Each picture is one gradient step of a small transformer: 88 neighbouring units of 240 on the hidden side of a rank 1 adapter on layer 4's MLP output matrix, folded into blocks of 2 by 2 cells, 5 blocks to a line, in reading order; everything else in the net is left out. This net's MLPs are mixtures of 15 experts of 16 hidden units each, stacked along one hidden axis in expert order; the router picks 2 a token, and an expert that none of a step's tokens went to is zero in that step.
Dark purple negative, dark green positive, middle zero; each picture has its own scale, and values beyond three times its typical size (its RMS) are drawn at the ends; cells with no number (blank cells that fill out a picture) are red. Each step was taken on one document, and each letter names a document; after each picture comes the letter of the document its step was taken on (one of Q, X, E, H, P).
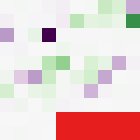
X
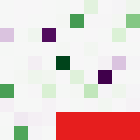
X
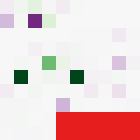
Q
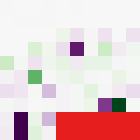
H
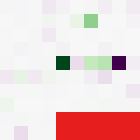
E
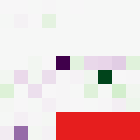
E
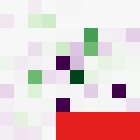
Q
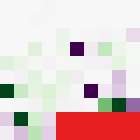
H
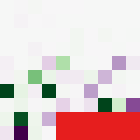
H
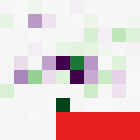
Q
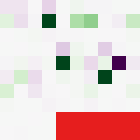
E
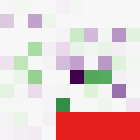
Q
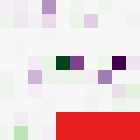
E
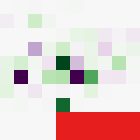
Q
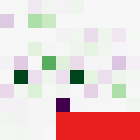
Q
